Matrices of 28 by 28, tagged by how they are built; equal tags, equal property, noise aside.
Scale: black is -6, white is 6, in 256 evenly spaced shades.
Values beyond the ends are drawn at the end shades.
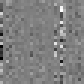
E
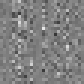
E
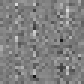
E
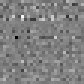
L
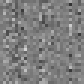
E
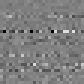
L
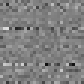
L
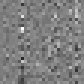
E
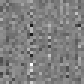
E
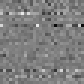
L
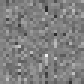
E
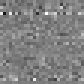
L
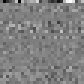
L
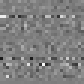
L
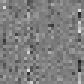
E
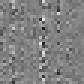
E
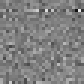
L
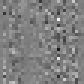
E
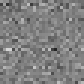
L
